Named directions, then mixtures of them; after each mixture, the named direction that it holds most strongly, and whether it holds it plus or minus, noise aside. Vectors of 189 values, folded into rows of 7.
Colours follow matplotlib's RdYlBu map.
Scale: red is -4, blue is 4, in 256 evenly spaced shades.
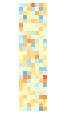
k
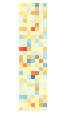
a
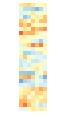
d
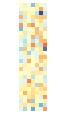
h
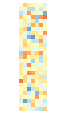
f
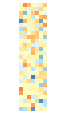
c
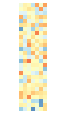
a, minus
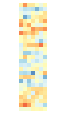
d, plus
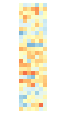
d, minus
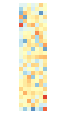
h, plus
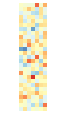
a, minus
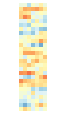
d, minus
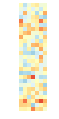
c, minus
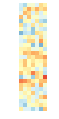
d, minus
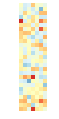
c, minus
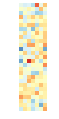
a, minus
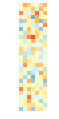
c, plus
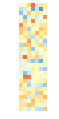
k, plus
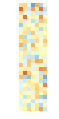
k, minus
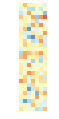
f, plus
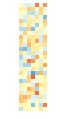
a, minus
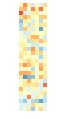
c, plus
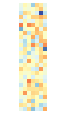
h, plus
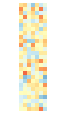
k, minus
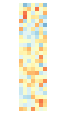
c, minus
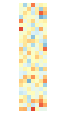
h, minus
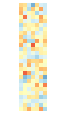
k, minus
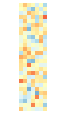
f, plus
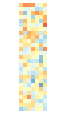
c, plus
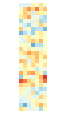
d, minus
